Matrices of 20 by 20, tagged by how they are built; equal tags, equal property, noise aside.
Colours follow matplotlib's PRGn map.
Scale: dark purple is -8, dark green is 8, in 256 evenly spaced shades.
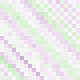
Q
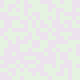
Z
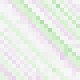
Q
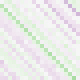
Q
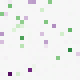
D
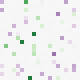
D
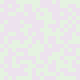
Z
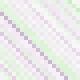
Q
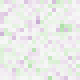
Z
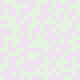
Z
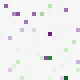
D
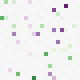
D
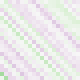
Q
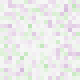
Z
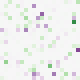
D
